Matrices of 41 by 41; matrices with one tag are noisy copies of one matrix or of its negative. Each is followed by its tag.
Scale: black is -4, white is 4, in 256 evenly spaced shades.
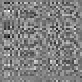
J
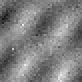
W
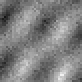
W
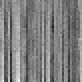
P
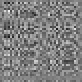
J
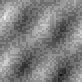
W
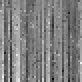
P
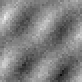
W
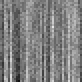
P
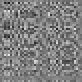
J
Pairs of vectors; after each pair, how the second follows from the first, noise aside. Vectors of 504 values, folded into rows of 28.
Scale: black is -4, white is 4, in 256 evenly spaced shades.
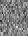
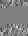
partly zeroed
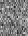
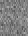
shrunk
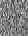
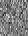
sign-scrambled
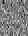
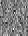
shuffled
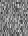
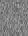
shrunk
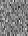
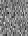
shuffled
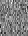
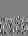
partly zeroed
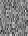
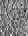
sign-scrambled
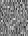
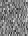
shuffled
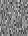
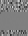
partly zeroed
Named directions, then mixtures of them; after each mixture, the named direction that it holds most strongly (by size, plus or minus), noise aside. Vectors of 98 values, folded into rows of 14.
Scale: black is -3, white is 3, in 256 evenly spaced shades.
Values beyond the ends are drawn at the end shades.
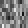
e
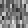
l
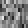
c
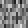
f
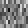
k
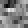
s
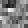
s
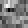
s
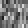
c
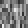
e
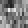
s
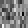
e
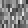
f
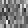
k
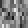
e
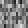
f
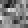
s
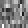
e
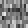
l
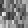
l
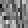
l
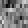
s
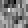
s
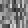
l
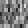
k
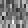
l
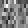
k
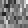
k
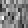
c
